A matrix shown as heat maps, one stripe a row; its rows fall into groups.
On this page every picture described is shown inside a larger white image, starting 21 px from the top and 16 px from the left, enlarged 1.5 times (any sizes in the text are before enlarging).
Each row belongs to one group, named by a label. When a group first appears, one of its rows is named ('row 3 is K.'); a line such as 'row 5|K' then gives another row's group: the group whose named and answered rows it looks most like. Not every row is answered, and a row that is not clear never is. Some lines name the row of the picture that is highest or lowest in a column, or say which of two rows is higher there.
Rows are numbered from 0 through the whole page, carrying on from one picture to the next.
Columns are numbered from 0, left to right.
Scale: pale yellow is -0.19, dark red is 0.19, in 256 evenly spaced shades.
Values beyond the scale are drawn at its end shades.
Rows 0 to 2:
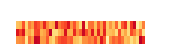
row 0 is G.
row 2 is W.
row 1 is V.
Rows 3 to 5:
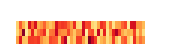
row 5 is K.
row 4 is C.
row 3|G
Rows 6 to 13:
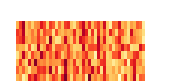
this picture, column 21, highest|8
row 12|V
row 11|G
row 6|C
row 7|V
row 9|W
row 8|V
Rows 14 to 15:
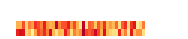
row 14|G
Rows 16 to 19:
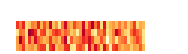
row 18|K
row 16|V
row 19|C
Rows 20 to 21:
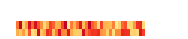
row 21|W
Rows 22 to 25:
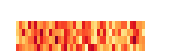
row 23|C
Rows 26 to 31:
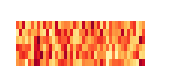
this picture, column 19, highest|26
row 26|V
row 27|W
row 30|K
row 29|K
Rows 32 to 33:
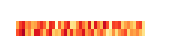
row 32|C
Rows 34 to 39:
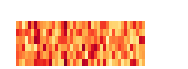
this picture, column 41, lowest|39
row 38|K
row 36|W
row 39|V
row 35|K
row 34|G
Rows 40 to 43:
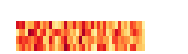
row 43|G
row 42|K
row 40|V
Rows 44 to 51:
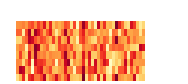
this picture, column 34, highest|44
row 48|G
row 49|G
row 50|K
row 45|K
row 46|C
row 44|V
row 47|W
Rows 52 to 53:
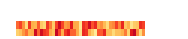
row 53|G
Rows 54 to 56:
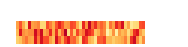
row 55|K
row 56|G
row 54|W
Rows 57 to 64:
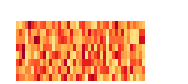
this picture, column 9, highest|61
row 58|W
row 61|C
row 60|V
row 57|C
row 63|G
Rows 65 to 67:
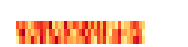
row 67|C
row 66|C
